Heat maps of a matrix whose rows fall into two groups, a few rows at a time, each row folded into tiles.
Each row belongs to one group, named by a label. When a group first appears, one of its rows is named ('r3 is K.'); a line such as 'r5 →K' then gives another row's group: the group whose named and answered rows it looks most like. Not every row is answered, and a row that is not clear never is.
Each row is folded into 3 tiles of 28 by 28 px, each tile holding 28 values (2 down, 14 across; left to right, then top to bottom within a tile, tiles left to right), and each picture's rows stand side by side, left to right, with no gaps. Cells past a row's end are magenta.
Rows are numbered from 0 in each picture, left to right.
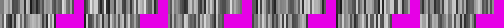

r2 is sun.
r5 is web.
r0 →sun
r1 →web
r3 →web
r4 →web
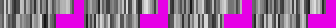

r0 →sun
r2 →web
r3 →sun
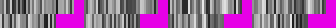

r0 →sun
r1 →web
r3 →web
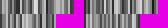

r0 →web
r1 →web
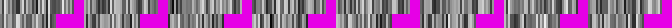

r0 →sun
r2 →web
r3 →web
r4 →web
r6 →sun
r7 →sun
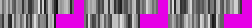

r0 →sun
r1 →sun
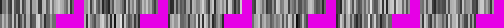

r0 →web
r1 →sun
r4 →web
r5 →sun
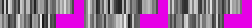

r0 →sun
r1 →sun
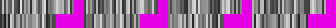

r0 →web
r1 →web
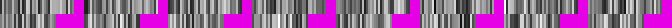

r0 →web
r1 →web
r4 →sun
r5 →web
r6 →sun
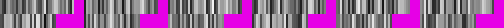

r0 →web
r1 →web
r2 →web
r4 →sun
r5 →sun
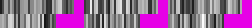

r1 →web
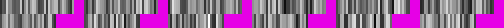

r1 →web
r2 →sun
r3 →sun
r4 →sun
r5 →web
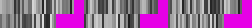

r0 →web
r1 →web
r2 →web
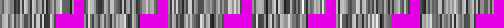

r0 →web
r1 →sun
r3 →sun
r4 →sun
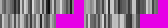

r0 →web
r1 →sun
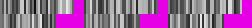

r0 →sun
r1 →web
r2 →web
